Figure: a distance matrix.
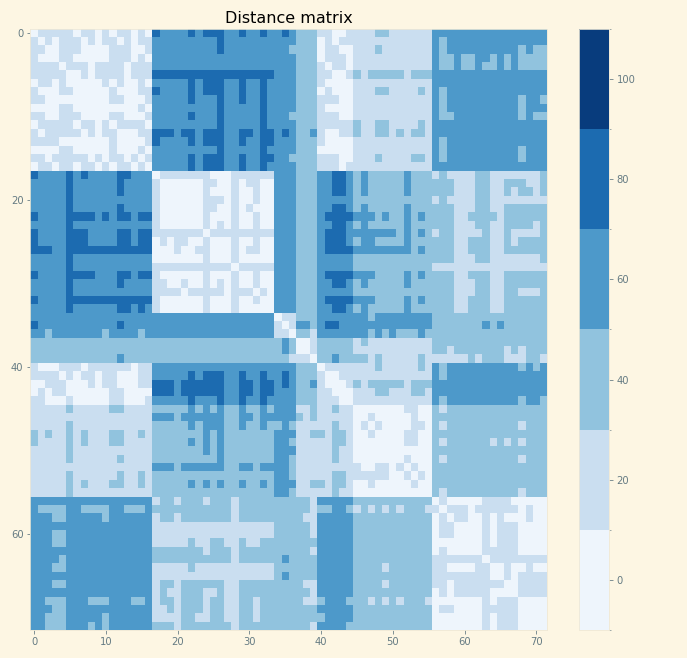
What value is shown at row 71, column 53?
40
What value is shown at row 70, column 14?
60
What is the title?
Distance matrix
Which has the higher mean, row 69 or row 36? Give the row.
36
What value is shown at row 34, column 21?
60
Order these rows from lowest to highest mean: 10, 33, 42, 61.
61, 10, 33, 42
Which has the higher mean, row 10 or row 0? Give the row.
0
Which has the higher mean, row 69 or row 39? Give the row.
69
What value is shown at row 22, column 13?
80
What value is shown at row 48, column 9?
20
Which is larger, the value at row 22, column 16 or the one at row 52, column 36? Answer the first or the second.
the first
